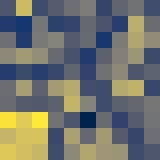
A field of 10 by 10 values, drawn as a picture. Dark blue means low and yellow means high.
The halves do not mirror each other. The bottom left is the calmest part. In the bottom left lies a patch that is higher than the rest. The bottom left is the ninth with the highest average.
